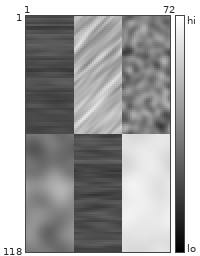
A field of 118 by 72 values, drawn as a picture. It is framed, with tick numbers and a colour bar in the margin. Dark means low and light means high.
It is made of 2 by 3 panels. Panel 1,1: low, streaked across, faint in contrast. Panel 1,2: high, slanting up to the right. Panel 1,3: middling, blotchy. Panel 2,1: middling, smooth. Panel 2,2: low, streaked across, faint in contrast. Panel 2,3: very high, smooth, faint in contrast.
